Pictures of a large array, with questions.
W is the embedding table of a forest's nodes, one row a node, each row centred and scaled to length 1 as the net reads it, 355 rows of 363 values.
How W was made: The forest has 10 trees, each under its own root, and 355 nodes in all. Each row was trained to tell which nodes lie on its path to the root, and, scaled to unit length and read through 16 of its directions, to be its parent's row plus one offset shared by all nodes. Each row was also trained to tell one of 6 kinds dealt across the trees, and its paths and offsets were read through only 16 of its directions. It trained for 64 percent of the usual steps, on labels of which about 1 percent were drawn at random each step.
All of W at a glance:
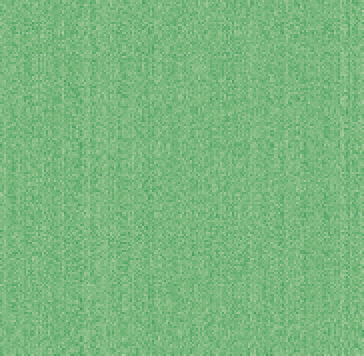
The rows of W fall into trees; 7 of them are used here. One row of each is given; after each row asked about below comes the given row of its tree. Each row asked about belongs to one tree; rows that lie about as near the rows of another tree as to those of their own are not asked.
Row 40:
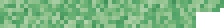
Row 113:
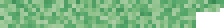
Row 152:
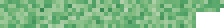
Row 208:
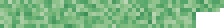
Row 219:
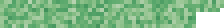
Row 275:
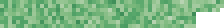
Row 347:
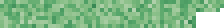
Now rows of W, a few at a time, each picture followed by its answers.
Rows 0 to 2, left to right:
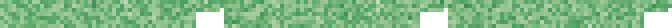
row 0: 113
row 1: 152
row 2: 152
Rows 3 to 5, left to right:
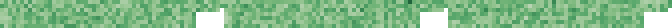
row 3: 208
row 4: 347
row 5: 219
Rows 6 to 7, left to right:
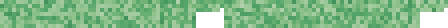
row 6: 347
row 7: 275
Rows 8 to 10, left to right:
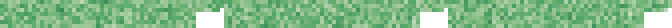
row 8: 40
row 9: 275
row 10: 152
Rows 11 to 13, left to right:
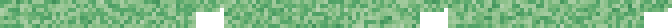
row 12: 275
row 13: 152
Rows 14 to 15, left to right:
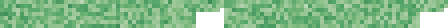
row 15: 208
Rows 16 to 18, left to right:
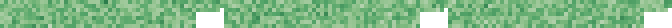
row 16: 208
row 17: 113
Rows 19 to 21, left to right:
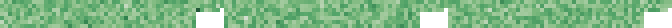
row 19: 219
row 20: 152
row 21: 347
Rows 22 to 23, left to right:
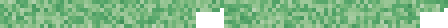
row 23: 347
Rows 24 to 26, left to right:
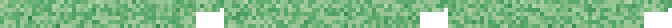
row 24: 113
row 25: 347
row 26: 275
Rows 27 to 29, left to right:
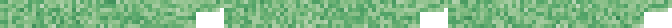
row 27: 208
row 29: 113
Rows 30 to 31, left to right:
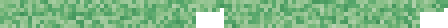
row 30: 40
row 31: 40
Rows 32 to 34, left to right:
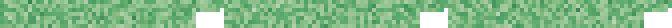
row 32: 113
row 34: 113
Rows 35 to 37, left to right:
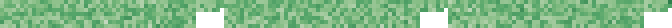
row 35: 40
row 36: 219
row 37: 40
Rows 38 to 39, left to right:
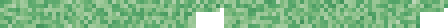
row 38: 152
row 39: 40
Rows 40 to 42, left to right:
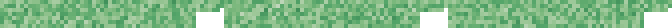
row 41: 152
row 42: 347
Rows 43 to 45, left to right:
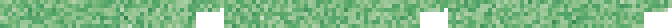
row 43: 208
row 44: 113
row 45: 152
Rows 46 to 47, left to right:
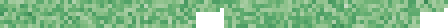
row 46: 275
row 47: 275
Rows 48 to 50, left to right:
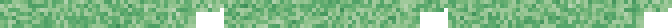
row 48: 275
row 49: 40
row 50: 275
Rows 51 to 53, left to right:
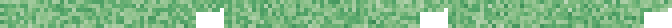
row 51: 40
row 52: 275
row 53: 347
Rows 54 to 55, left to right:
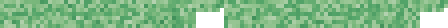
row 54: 40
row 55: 152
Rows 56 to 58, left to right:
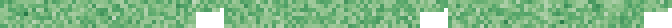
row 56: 347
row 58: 152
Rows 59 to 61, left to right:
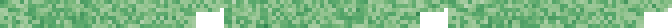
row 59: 208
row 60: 275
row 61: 208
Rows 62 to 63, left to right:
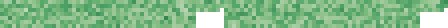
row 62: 40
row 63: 347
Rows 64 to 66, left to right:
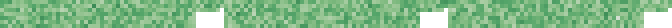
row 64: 152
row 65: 347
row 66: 219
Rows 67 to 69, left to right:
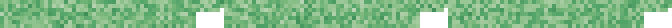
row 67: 208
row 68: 208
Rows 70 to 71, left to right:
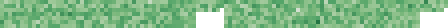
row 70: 40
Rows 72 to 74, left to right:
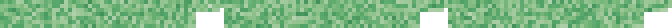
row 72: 347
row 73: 152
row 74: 113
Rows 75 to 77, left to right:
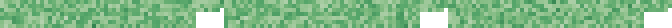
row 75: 219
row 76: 152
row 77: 208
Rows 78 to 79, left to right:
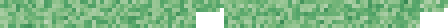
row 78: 152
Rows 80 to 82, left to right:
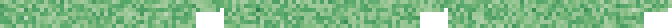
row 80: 347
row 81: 275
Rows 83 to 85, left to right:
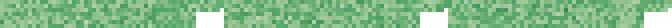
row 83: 40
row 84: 219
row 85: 208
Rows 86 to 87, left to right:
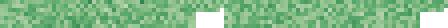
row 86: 208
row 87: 152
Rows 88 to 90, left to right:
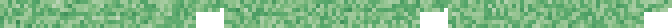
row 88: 152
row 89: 113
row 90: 113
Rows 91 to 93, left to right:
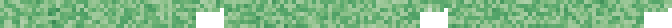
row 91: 208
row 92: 275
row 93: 347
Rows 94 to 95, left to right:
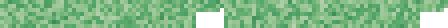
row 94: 152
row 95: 152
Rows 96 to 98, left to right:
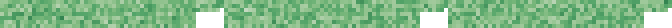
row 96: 113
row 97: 219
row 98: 347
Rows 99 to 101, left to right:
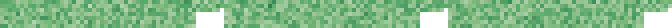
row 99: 347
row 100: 113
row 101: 347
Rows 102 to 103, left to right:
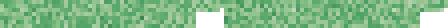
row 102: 275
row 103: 113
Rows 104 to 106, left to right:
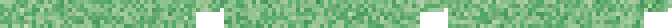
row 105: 113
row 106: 152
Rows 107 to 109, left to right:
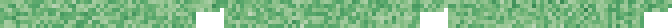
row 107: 275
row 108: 113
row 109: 40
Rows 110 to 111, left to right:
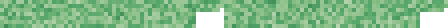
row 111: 113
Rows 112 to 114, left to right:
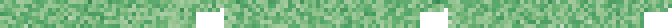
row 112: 275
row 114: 219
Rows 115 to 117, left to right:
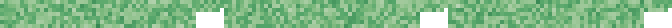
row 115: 40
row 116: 275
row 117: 113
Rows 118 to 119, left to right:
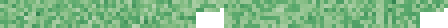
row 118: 219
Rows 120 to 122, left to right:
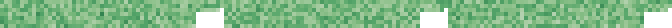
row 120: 113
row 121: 275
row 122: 347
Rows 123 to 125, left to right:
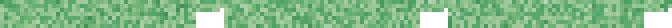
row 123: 347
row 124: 219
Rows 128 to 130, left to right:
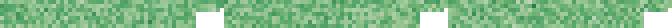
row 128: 347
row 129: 275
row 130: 40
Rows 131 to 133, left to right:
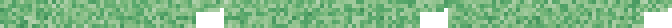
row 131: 347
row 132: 219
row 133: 347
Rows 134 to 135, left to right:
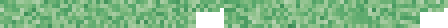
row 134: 40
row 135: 347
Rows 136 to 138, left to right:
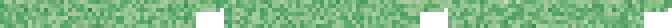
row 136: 347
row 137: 40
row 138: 152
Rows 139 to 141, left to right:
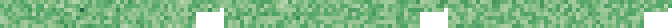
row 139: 208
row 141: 113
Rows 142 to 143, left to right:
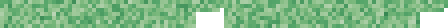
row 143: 275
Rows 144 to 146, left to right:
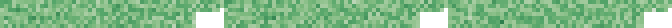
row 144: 152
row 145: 152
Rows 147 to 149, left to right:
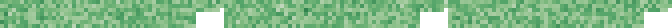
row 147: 347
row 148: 152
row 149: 347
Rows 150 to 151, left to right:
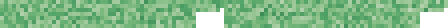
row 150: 347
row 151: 152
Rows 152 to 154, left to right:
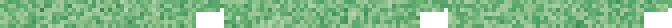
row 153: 347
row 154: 347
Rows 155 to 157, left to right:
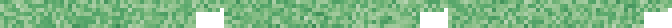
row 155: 275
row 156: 275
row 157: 347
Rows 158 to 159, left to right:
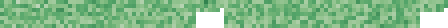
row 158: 40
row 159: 40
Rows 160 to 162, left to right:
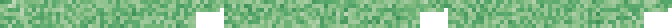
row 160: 152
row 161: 40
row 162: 113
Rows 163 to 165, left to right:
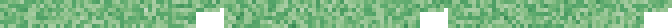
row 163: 347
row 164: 113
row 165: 113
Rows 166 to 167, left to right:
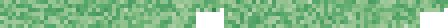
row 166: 40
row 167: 113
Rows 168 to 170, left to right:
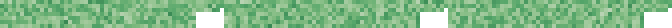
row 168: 40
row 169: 275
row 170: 275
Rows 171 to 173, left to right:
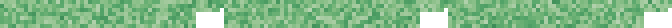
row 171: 152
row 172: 347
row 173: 275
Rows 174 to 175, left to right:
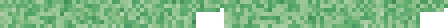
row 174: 219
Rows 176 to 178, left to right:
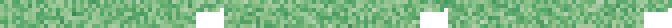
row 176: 113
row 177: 275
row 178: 40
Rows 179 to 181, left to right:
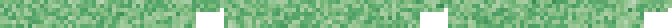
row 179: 152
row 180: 208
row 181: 208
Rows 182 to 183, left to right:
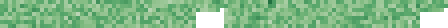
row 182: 275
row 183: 152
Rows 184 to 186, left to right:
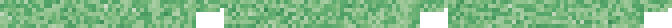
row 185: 152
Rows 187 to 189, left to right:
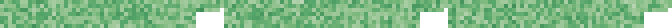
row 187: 113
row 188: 208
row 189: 40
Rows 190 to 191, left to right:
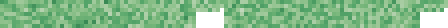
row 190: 275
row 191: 275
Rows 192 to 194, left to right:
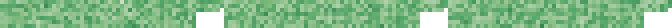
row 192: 347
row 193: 113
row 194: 219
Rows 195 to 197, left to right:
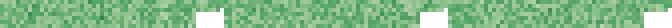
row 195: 113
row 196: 40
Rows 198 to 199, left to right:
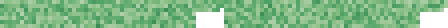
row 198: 40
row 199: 113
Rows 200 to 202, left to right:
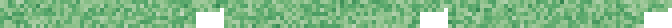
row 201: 113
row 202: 40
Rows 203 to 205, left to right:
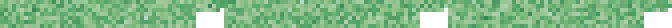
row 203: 275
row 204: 152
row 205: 152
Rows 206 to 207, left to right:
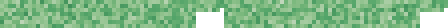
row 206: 40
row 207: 152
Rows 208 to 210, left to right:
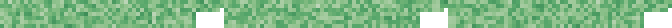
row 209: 347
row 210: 40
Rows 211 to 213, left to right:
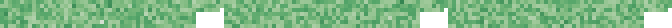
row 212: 113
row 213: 275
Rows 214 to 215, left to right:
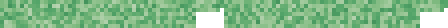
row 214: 347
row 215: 347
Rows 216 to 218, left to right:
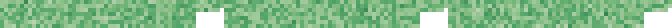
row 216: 347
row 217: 347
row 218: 113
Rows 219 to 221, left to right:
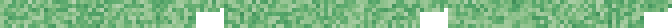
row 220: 113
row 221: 40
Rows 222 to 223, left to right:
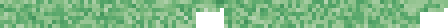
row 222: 208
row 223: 40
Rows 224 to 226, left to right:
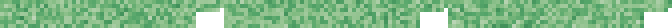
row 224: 113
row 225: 40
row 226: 275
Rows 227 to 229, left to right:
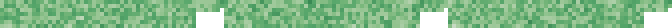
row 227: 275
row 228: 208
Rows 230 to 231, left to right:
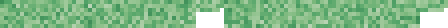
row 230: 347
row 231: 347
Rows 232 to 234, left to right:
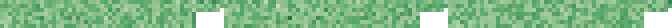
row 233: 152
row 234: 40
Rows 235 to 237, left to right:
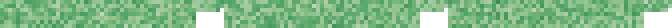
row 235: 275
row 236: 275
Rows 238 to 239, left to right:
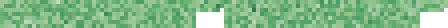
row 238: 40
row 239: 219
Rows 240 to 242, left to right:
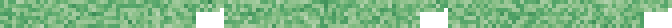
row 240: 347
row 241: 40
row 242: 275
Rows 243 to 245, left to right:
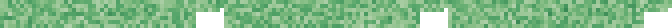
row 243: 152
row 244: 275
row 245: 347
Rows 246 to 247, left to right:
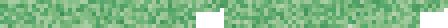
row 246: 40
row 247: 113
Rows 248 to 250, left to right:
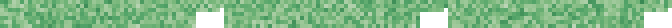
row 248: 208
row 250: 152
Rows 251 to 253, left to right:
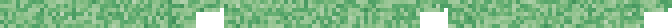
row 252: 152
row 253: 347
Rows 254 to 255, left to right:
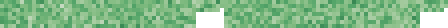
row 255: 275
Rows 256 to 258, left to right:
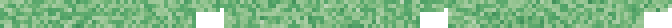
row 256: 275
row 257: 347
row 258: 208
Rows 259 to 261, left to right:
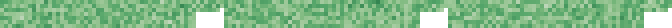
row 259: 152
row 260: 113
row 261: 152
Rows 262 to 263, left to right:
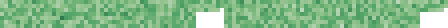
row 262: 152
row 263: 113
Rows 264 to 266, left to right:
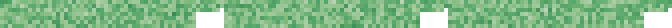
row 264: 152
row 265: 347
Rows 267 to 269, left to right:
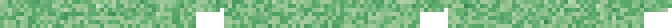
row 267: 152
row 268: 152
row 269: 113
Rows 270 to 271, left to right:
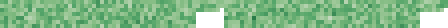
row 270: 219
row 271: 113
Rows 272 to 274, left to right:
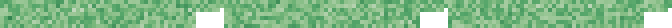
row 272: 347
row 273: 347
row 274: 347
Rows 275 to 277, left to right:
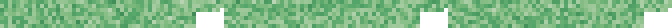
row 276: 40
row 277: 275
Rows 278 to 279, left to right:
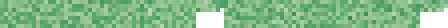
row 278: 275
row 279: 113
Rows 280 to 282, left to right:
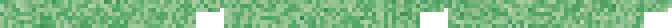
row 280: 275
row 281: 347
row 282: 113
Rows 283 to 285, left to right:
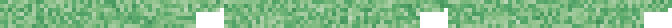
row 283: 208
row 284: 347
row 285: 40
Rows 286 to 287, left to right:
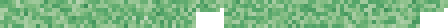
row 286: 40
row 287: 347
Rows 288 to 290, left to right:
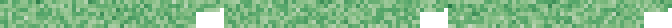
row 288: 113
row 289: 219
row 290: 40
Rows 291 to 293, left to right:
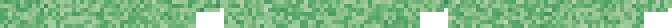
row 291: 152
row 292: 40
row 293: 219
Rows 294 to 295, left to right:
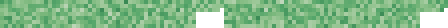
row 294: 347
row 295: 40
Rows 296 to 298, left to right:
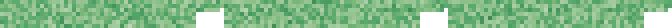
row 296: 113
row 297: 40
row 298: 347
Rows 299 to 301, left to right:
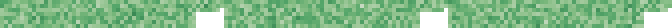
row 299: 152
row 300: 219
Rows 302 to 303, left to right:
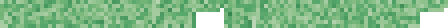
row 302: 275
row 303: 347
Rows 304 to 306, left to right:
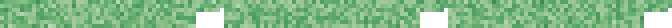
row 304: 347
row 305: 208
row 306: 40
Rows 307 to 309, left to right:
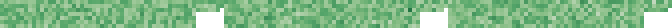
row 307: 347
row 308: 347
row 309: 219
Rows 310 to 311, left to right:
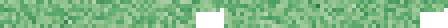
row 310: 208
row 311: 347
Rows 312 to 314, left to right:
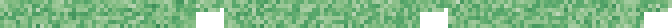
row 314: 208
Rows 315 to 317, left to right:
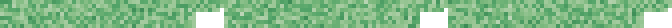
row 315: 152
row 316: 219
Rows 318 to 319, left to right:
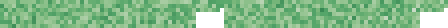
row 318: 152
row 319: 40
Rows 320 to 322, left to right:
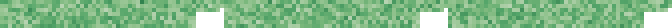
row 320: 208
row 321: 40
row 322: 208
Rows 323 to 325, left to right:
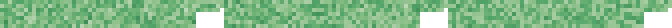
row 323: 219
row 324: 113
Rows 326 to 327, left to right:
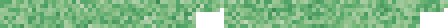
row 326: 152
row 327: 40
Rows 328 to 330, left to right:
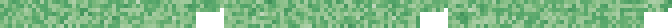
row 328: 152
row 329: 40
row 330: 219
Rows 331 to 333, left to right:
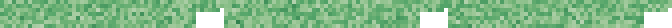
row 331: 40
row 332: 40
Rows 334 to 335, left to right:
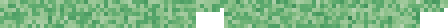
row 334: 219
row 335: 275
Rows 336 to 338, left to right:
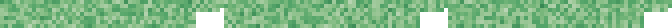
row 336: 347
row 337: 219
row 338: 347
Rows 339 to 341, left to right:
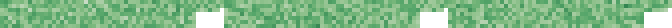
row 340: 208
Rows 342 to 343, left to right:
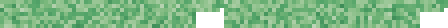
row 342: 275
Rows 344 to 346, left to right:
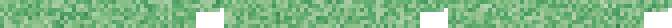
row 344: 208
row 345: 208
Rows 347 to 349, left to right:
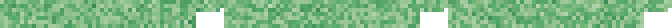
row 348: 219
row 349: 40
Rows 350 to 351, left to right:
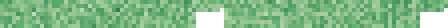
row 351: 40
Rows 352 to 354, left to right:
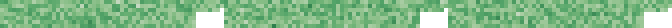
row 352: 208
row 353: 40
